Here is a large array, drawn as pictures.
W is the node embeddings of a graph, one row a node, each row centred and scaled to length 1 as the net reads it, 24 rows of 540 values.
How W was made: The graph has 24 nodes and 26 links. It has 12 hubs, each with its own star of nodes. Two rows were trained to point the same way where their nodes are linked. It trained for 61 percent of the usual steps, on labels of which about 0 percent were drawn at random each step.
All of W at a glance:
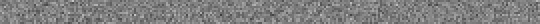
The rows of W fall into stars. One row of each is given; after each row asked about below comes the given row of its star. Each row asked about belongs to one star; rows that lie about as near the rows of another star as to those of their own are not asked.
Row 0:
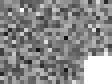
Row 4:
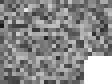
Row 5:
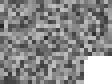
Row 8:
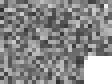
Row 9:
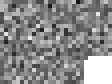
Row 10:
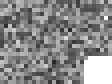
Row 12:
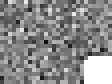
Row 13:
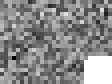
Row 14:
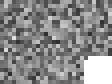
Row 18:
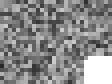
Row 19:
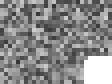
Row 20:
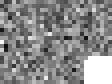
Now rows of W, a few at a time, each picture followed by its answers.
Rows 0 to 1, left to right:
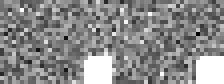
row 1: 5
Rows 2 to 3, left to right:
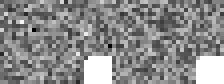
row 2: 4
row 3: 20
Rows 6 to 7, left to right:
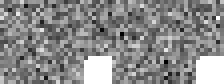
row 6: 19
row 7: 10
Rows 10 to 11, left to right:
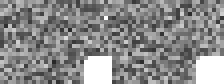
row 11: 0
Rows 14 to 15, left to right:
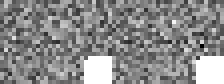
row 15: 14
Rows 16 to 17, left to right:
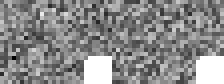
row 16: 13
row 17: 9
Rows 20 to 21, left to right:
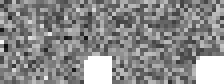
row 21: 12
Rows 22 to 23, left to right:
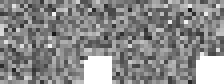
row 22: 18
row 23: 8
